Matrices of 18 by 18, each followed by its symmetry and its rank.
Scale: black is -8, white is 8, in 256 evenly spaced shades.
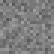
neither, full rank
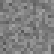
neither, full rank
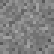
symmetric, full rank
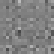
neither, rank three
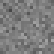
symmetric, full rank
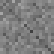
symmetric, full rank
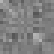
symmetric, rank three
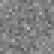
symmetric, full rank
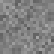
symmetric, full rank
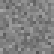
neither, full rank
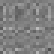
neither, rank three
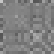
symmetric, rank three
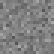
neither, full rank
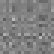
neither, rank three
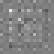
symmetric, rank three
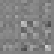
symmetric, rank three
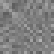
symmetric, rank three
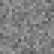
neither, full rank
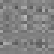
neither, rank three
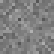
symmetric, full rank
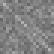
symmetric, full rank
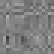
neither, rank three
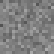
neither, full rank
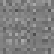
neither, rank three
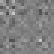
symmetric, rank three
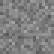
neither, full rank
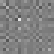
symmetric, rank three
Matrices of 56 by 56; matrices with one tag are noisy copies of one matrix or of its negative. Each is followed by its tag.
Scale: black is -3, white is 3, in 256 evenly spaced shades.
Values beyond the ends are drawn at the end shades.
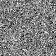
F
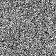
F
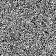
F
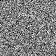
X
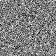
X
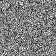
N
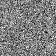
F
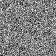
N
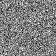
N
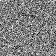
X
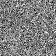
F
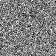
X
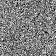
F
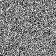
N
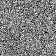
F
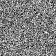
F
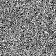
F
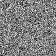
N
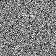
X
